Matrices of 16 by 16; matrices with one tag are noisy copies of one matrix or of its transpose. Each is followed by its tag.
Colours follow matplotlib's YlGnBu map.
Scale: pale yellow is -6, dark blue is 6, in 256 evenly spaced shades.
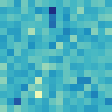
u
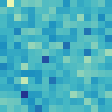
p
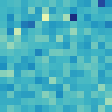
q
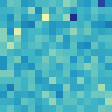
q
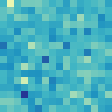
p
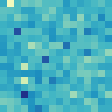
p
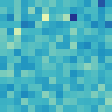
q
